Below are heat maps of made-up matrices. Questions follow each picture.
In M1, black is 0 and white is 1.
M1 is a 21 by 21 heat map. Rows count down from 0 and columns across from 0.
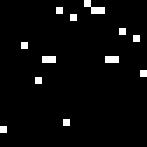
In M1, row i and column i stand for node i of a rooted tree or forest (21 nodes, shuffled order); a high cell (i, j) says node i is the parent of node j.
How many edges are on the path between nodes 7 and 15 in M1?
2
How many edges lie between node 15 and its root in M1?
2
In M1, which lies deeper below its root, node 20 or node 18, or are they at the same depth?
node 20
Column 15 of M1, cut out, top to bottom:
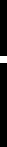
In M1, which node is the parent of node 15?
8
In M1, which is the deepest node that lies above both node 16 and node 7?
8
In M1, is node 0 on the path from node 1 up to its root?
no
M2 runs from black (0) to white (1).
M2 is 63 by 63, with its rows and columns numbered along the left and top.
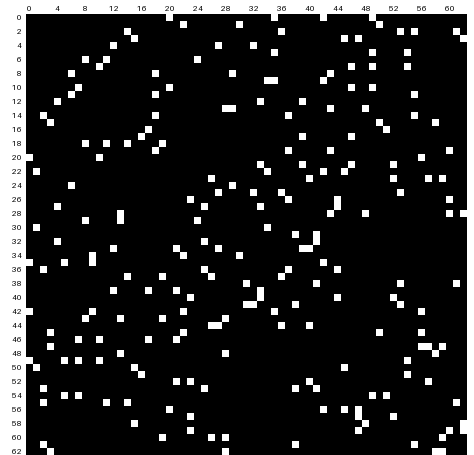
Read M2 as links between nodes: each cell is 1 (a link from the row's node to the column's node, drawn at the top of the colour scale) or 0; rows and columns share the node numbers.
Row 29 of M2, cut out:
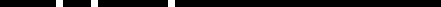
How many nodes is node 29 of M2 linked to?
3
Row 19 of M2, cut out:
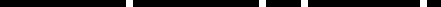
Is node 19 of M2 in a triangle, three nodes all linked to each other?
no
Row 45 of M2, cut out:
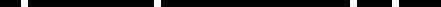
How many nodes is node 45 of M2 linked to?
4
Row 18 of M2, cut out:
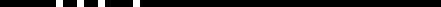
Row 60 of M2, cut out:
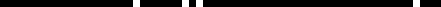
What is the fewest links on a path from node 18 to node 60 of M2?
2
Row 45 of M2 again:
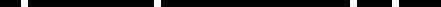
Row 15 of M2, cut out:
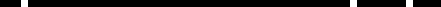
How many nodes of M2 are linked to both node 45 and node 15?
2
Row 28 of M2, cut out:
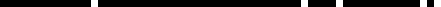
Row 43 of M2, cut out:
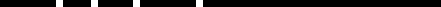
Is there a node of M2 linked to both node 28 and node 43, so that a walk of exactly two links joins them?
yes
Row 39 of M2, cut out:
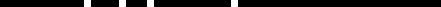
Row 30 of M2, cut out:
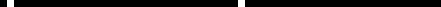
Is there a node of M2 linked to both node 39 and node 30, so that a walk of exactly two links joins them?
no
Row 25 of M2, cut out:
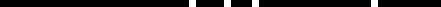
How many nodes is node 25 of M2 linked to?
4
